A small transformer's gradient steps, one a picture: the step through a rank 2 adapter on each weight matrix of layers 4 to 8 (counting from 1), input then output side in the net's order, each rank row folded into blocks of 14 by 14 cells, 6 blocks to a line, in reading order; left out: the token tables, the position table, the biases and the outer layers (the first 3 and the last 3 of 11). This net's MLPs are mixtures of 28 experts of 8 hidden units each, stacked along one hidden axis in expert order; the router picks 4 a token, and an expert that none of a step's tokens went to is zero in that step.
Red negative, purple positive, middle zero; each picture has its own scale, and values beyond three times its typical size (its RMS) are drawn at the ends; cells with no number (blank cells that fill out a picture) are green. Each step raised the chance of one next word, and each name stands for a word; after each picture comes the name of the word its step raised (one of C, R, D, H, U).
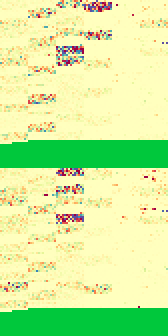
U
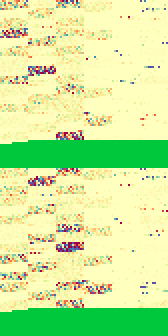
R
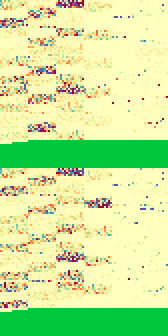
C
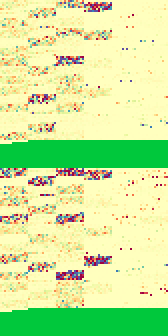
U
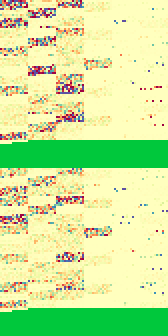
C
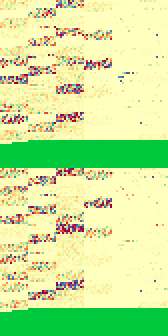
R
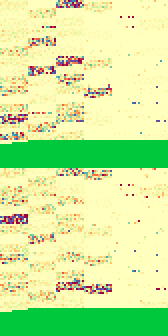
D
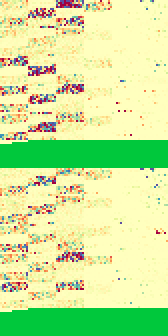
C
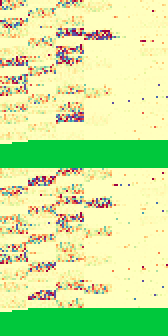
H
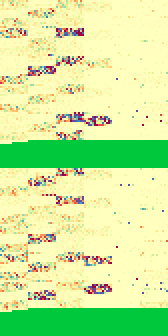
H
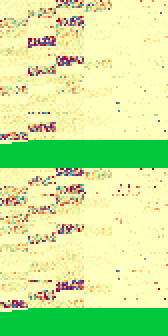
D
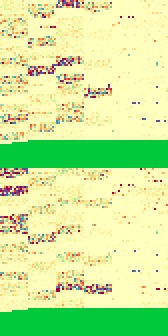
D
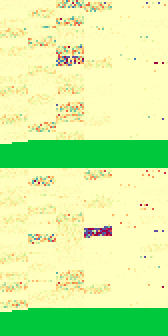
D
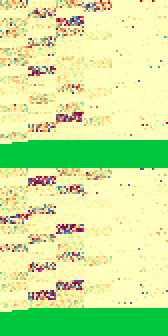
R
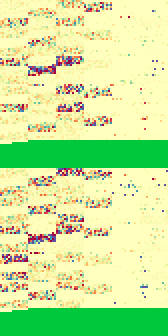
R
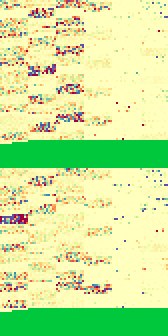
C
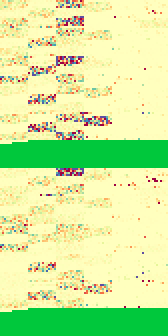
U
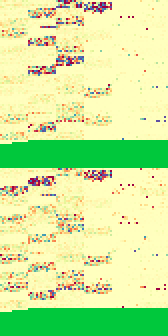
D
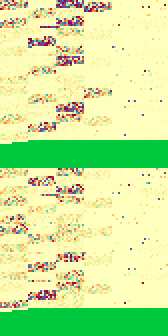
D
